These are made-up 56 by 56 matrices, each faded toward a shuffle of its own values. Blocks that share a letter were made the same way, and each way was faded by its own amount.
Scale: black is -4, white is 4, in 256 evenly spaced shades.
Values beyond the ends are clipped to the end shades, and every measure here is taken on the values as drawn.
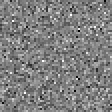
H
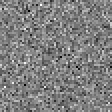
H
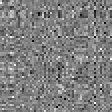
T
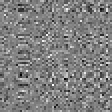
T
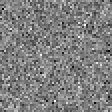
H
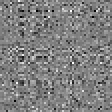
T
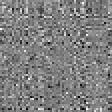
T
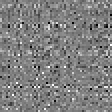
T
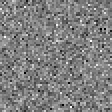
H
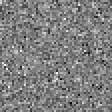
H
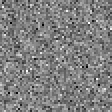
H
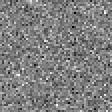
H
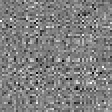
T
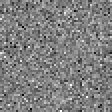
H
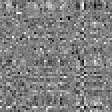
T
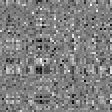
T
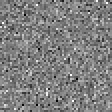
H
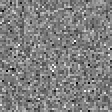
H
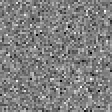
H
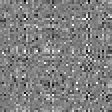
T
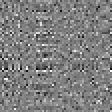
T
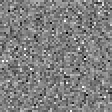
H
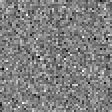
H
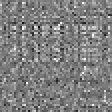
T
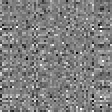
T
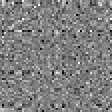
T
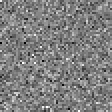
H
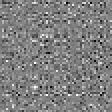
T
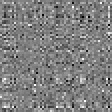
T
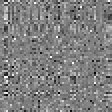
T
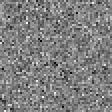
H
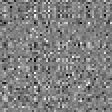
T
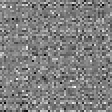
T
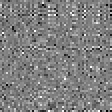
T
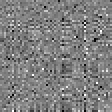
T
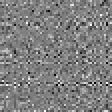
T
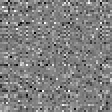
T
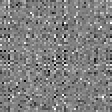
T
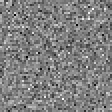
H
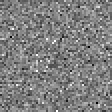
H
